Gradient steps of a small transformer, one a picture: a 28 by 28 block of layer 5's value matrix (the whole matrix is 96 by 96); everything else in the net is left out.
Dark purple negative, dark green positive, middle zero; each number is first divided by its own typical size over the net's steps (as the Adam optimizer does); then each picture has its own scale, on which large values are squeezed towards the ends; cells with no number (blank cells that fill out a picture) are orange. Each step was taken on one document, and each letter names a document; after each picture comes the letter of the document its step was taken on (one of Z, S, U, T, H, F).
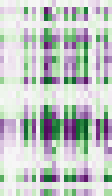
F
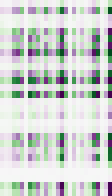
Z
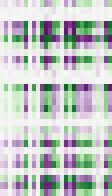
F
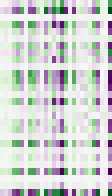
Z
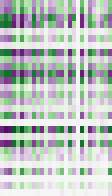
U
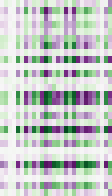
F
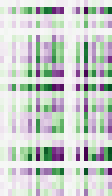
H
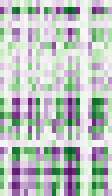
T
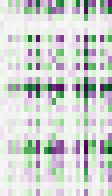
H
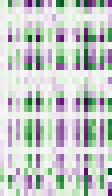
H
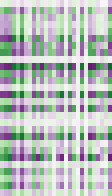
U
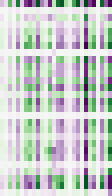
H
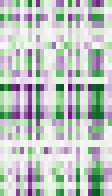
T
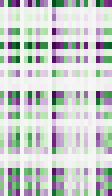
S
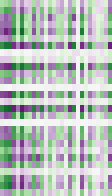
U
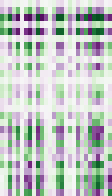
T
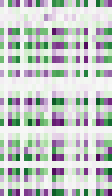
S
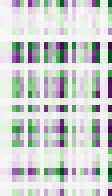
Z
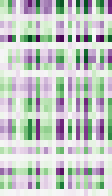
H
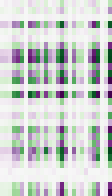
Z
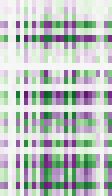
F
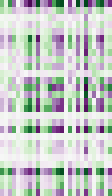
H
